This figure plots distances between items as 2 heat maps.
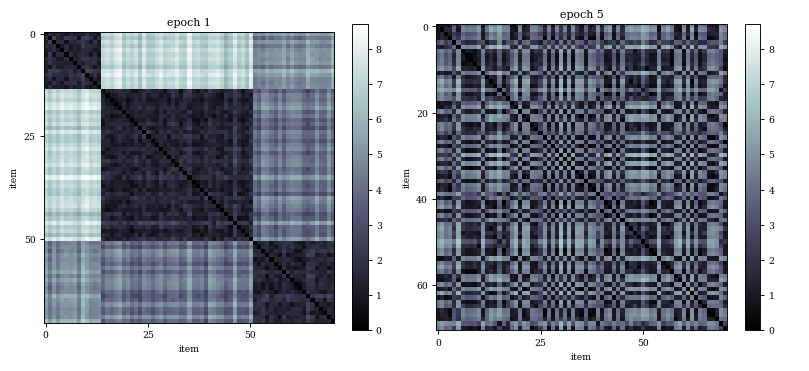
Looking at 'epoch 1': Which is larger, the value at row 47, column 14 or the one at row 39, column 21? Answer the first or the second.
the first
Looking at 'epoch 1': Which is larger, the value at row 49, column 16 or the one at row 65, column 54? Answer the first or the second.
the second
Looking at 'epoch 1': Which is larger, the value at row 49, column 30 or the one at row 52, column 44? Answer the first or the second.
the second
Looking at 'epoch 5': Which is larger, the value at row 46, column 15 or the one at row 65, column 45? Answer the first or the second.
the second
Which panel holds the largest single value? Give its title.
epoch 1
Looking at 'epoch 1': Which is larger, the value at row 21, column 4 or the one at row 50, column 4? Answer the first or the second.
the second
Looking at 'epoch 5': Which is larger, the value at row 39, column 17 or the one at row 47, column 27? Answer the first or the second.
the second
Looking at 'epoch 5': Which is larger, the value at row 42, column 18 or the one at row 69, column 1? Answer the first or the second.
the second
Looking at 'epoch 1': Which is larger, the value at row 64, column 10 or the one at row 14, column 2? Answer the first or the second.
the second
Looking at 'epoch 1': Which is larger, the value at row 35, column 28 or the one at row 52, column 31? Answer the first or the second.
the second
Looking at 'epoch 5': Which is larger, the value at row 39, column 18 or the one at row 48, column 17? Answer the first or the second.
the first
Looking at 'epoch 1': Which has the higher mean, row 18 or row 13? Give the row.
13
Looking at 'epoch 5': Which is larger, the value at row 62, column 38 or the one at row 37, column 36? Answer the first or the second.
the first
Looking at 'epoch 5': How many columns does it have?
71
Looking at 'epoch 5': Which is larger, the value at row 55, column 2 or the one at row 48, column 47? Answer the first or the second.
the first
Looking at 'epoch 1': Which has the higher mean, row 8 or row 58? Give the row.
8
